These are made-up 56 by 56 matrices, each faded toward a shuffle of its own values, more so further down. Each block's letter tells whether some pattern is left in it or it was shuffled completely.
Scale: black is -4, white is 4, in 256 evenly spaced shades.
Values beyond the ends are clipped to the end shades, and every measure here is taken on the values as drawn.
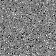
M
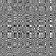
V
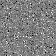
M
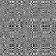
V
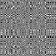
V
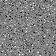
M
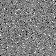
M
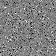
M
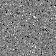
M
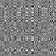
V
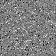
M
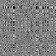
V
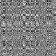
V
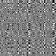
V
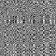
V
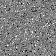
M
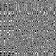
V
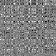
V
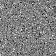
M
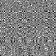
V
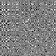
V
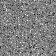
M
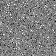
M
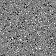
M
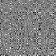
V
